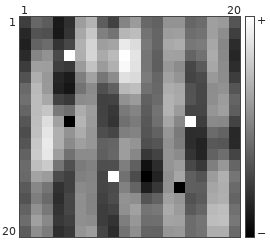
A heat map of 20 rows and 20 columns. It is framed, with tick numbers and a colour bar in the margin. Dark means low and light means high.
Histogram: bell-shaped. Slope: none. Stripes: upright, repeating 5 times. Ninth with the lowest average: bottom middle. Lone odd cells: 5, 3 higher and 2 lower than their neighbours.
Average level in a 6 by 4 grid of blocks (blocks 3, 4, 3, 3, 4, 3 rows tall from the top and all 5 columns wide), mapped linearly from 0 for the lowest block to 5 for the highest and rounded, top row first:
0 5 4 3 / 2 5 4 2 / 3 2 3 3 / 5 3 2 0 / 2 3 1 3 / 2 2 4 4
